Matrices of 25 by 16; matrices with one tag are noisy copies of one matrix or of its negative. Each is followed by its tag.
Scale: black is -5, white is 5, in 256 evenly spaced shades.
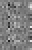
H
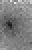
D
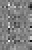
H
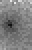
D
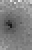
D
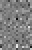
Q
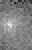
D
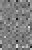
Q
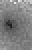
D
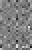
Q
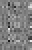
H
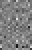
Q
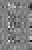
H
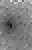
D
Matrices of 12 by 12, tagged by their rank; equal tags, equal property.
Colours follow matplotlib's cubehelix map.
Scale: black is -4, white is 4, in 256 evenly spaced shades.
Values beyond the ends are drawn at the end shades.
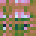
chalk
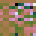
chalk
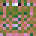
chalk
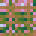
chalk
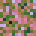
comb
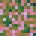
comb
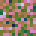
comb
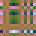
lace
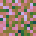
comb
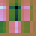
lace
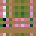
lace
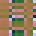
lace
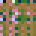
chalk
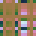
lace
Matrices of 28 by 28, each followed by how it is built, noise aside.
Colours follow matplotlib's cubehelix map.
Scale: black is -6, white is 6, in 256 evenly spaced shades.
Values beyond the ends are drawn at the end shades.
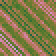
Toeplitz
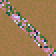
banded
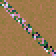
banded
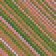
Toeplitz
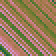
Toeplitz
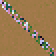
banded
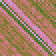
Toeplitz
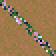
banded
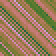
Toeplitz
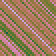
Toeplitz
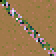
banded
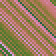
Toeplitz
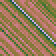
Toeplitz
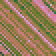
Toeplitz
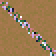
banded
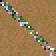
banded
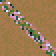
banded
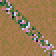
banded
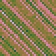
Toeplitz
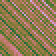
Toeplitz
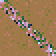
banded
